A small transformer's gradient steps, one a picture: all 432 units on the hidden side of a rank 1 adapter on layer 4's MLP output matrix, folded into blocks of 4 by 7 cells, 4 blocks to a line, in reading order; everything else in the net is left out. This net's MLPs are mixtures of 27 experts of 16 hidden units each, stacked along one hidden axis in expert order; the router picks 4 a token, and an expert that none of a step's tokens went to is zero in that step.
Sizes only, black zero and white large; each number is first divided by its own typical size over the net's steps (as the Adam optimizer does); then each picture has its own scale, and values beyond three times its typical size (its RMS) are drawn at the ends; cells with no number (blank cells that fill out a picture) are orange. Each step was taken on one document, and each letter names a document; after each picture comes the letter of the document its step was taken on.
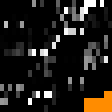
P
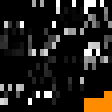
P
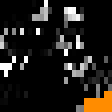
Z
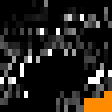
Z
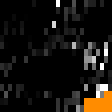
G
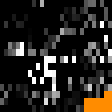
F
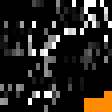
P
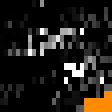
F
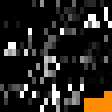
F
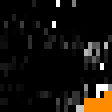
G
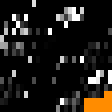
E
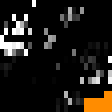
E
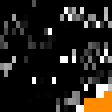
E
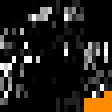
Z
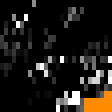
E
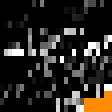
F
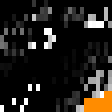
E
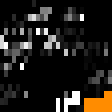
Z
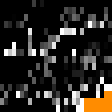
F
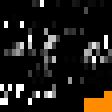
P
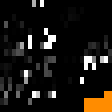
F
